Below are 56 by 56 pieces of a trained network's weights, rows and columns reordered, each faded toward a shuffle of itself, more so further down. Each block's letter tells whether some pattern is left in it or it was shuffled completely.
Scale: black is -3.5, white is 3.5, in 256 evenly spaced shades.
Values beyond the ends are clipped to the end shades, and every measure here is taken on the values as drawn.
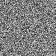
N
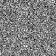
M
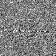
M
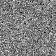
N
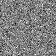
N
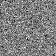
N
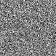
N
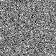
N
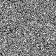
N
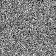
N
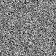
M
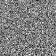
M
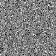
M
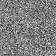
N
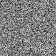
N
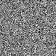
N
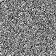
N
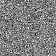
N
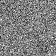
N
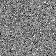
N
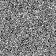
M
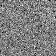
N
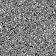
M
